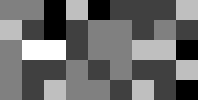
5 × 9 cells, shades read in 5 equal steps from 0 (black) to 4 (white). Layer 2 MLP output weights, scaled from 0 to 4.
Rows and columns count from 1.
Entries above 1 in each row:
4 4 7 4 5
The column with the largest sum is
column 1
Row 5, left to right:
2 1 3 2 2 1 3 1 0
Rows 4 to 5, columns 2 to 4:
1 1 2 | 1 3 2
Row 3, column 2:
4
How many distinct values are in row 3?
5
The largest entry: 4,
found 2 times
